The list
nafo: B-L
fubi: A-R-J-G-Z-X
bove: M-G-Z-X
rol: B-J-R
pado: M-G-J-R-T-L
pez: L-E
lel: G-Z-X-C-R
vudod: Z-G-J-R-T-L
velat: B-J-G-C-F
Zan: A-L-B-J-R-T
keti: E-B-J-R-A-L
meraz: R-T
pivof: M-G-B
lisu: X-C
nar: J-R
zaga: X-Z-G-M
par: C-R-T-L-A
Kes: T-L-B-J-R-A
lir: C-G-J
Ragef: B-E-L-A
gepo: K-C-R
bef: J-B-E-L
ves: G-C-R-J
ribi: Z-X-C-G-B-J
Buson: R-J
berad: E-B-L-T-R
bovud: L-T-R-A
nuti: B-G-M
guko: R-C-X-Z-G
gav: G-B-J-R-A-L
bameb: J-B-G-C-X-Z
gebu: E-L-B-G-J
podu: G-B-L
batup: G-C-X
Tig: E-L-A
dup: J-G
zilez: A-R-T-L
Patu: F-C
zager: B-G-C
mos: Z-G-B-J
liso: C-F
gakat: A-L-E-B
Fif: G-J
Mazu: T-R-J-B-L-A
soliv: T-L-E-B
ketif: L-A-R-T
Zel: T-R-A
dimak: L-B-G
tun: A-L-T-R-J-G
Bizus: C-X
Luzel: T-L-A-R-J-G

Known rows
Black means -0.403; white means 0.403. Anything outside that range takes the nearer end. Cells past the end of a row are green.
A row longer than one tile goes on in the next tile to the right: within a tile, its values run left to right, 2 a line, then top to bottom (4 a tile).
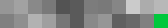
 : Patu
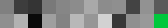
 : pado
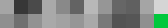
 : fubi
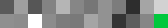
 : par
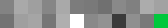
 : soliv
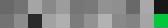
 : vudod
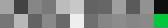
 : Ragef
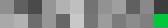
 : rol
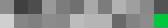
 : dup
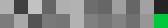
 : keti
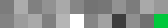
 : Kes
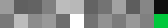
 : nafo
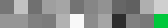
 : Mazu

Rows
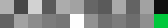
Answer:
gebu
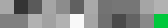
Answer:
tun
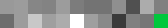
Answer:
bovud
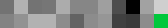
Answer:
guko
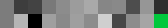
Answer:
bove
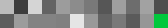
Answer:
Tig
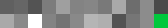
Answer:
lir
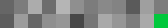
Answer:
ribi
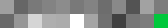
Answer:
ketif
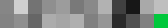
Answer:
meraz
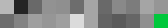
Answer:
gakat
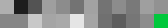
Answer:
Zan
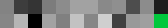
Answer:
pivof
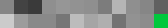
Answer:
bameb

